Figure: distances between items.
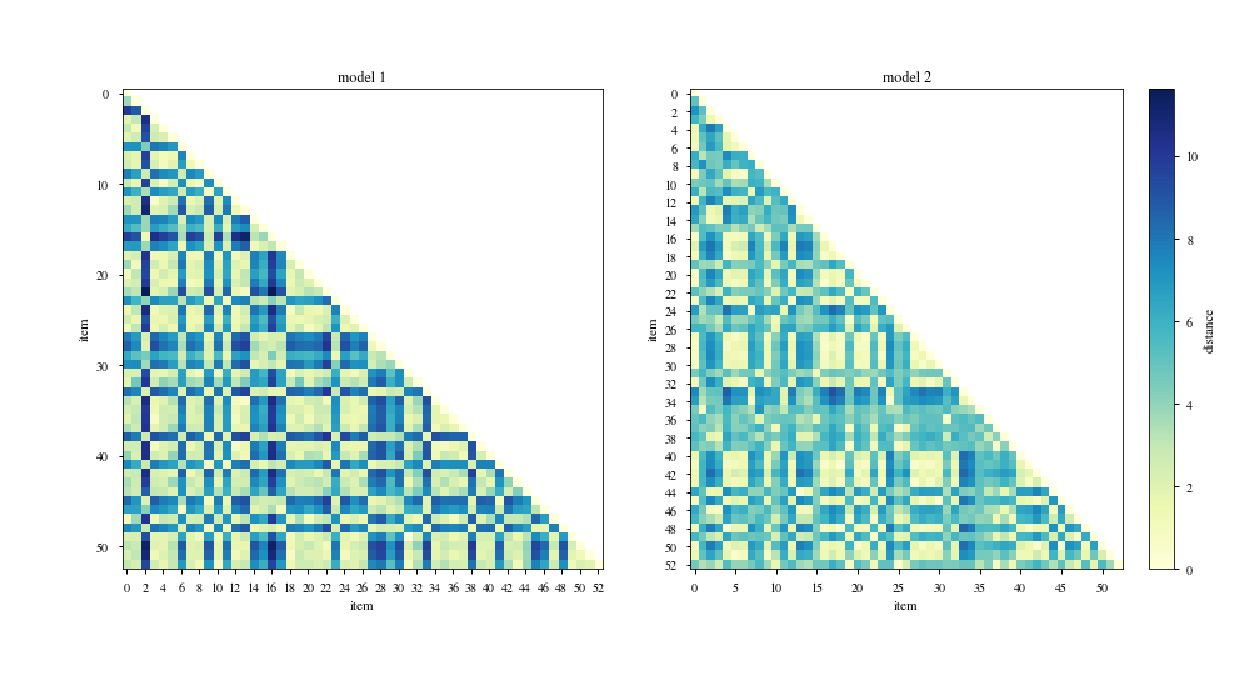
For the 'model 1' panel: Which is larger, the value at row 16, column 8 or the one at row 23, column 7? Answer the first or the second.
the first
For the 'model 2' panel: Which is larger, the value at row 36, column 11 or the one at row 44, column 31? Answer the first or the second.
the first
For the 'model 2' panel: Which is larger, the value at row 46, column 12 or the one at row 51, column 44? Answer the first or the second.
the first
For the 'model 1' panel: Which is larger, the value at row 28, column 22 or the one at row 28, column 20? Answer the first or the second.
the first
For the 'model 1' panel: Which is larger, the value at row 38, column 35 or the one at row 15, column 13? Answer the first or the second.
the first
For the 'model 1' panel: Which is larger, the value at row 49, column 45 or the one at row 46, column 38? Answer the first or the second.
the first
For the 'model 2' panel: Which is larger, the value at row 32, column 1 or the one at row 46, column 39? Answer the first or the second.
the first
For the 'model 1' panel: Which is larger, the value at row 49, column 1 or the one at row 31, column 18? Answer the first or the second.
the first
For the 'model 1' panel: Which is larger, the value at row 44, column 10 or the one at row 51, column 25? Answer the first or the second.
the first
